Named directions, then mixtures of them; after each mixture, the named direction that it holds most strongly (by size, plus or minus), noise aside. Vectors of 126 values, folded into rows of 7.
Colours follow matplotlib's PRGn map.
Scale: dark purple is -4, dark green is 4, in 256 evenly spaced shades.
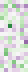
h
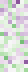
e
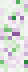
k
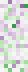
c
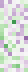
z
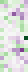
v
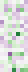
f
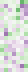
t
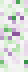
k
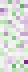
e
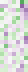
t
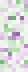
k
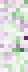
v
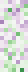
f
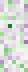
h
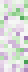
v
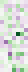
f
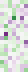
k
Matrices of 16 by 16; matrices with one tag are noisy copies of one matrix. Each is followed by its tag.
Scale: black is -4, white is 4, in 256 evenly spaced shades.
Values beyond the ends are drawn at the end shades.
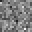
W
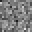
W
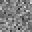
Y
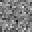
W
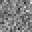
Y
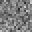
Y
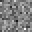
W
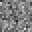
W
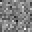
W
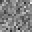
Y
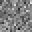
Y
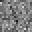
W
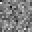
W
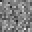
W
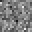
W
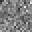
Y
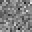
Y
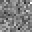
Y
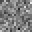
Y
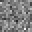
W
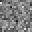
W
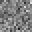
Y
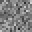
Y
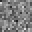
W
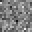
W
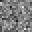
W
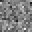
W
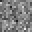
W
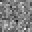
W
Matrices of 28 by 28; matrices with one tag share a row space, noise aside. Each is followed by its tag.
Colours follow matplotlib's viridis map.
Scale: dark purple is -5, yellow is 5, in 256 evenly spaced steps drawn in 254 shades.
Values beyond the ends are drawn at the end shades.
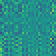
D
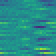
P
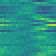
P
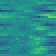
P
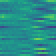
P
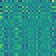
D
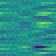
P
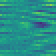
P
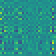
D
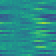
P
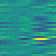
P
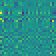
D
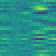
P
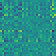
D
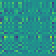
D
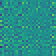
D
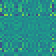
D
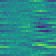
P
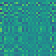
D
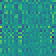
D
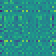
D
